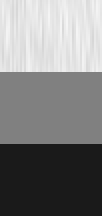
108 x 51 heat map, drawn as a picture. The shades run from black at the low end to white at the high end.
The table splits into 3 rows of 1 panel. Panel 1,1: very high, streaked downward, faint in contrast. Panel 2,1: middling, flat. Panel 3,1: very low, flat.
